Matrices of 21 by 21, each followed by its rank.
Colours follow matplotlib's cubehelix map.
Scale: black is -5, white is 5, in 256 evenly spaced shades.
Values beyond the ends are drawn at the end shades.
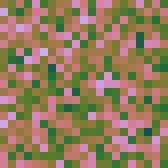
full rank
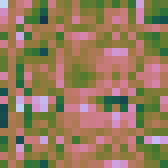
three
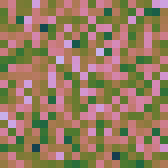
full rank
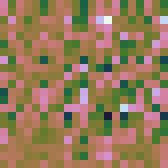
three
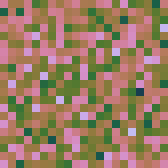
full rank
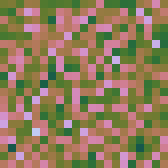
full rank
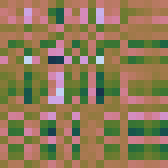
two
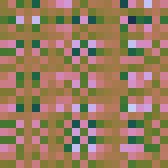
two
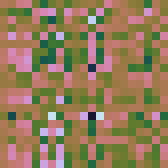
three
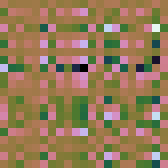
two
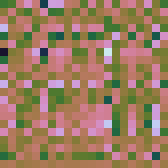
three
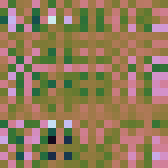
two
